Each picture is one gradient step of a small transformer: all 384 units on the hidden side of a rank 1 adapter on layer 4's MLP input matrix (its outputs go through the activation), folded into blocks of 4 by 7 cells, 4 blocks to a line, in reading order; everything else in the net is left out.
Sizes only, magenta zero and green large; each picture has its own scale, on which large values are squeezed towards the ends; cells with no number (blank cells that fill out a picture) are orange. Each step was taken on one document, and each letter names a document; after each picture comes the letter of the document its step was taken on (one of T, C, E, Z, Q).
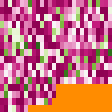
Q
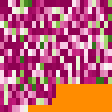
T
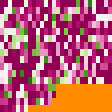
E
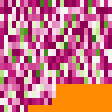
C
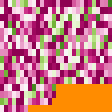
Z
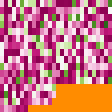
Z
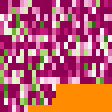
T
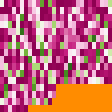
C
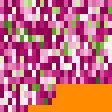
Z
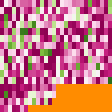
C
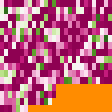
E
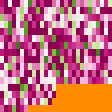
Z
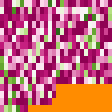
Q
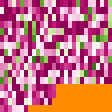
Q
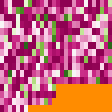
E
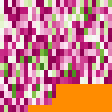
C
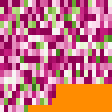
T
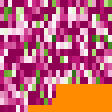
E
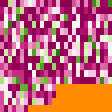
T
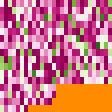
Q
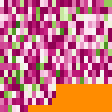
Q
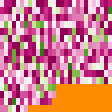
C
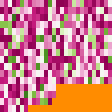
C
